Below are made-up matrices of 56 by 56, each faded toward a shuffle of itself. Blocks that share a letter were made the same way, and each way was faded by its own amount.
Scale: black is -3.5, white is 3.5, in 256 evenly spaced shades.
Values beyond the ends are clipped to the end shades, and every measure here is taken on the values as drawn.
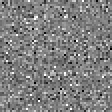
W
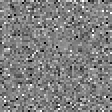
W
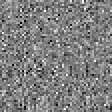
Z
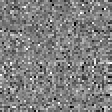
Z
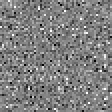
W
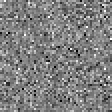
Z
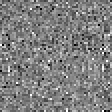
Z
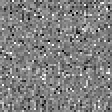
W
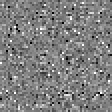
W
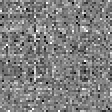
Z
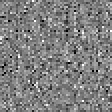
Z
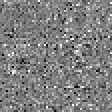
W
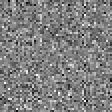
Z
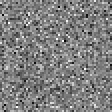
Z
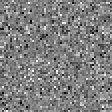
W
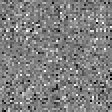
W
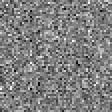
Z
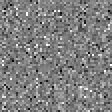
W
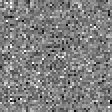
Z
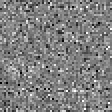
Z
